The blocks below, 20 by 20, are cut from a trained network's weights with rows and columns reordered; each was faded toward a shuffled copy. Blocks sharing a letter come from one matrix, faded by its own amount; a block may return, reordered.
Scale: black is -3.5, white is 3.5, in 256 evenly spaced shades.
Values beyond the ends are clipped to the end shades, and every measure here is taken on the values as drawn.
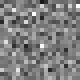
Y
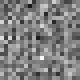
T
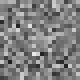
T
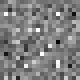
Y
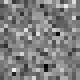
Y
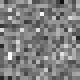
Y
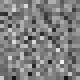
Y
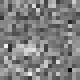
T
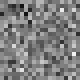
T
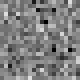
Y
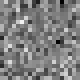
Y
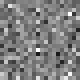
Y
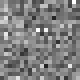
Y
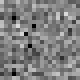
Y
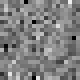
Y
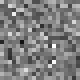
Y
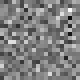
T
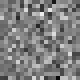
T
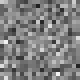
Y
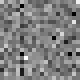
Y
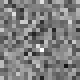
T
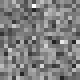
T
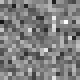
Y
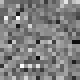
Y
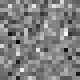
Y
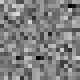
T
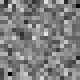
T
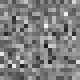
Y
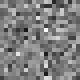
T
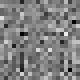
Y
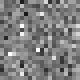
Y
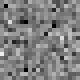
Y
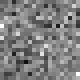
Y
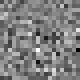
T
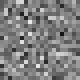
Y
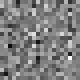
T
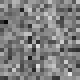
T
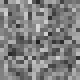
T
